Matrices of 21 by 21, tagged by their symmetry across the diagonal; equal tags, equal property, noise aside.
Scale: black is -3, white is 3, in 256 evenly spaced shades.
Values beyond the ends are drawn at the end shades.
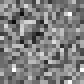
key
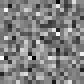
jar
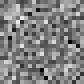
key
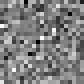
jar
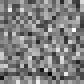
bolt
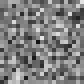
jar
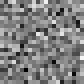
bolt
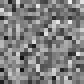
jar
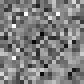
key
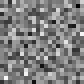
jar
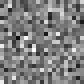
bolt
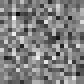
jar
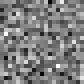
bolt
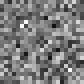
key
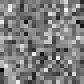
bolt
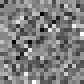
key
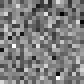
bolt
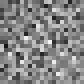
key
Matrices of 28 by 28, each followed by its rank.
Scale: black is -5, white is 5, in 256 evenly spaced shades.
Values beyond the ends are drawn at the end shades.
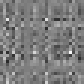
three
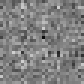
five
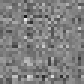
five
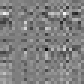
three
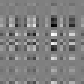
one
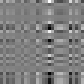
one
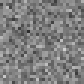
full rank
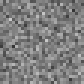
full rank
